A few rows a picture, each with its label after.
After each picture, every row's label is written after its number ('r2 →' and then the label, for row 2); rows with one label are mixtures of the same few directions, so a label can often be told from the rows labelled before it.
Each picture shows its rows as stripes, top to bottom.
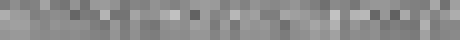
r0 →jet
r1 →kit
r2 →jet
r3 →jet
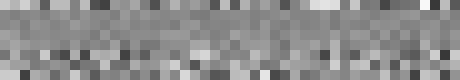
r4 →jet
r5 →jet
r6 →kit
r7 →kit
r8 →jet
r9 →jet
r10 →kit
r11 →kit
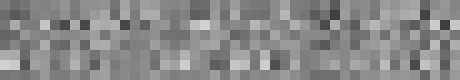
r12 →jet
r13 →jet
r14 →jet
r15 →kit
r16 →jet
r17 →kit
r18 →kit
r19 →jet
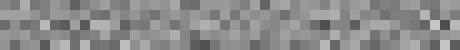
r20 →kit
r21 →jet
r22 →jet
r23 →kit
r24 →jet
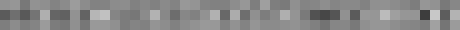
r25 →kit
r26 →jet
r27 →jet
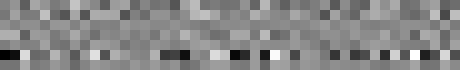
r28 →kit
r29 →jet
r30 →jet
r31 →kit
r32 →jet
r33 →kit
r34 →kit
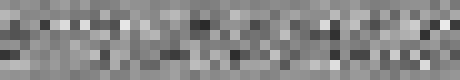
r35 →jet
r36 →kit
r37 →jet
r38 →jet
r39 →kit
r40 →kit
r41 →jet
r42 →kit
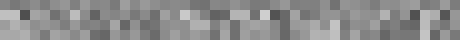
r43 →jet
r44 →kit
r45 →jet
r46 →jet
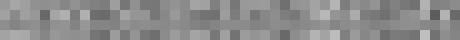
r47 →jet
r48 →jet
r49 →jet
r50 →jet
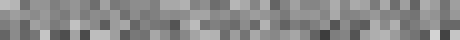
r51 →kit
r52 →jet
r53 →kit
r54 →jet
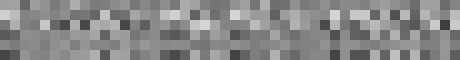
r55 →kit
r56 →kit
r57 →jet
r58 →kit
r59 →jet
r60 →kit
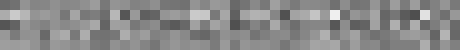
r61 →kit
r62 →jet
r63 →kit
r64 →jet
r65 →jet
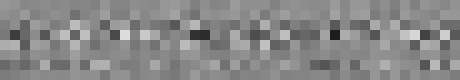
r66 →kit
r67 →kit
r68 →kit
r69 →jet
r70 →kit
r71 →kit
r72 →jet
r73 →kit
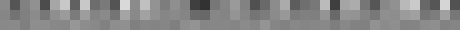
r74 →jet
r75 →jet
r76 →kit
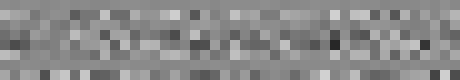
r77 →jet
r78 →kit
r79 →jet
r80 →kit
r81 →jet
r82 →kit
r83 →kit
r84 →jet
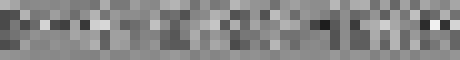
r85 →kit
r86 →kit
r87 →jet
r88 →kit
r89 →kit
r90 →kit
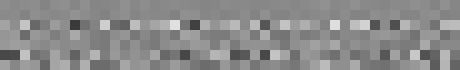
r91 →jet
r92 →kit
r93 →kit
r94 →kit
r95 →jet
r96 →kit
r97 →jet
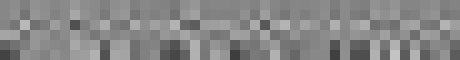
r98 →kit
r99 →kit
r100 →kit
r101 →kit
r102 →kit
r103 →kit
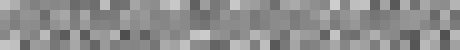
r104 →kit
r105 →jet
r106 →jet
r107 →jet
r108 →kit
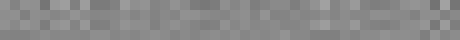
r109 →jet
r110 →kit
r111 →jet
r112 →jet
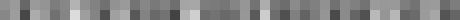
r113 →kit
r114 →kit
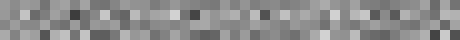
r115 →jet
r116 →kit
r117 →jet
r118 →jet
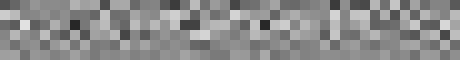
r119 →kit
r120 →kit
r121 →kit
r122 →jet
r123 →jet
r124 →kit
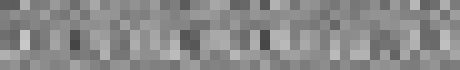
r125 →kit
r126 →jet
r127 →jet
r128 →kit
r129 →kit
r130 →kit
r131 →kit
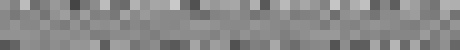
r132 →kit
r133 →jet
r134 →jet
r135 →jet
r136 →kit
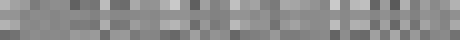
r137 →kit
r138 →kit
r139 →kit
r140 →kit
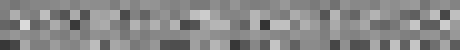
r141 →jet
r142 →jet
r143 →kit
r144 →jet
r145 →kit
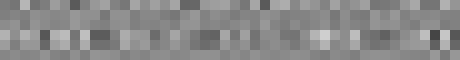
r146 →kit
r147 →kit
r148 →kit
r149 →jet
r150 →jet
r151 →jet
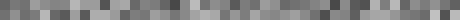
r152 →kit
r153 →jet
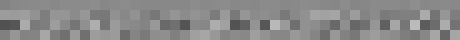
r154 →kit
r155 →jet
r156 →kit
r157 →jet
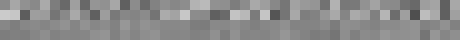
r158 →jet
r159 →kit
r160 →jet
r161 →jet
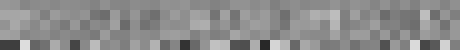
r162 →kit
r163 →jet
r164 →jet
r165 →kit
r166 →kit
